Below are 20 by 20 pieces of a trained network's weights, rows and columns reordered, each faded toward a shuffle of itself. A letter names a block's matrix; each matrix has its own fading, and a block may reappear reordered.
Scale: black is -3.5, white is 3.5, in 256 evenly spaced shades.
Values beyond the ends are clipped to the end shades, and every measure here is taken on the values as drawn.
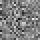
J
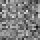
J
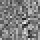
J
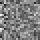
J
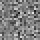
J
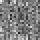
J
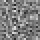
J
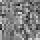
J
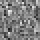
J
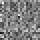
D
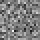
J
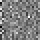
J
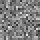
D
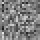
J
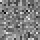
D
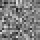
J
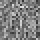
J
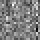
J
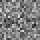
J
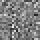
D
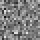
J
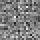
D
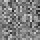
J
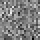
D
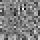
J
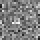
D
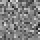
D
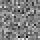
D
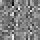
J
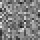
J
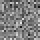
J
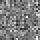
D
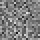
J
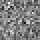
D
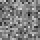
D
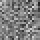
J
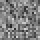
J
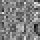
J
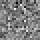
D
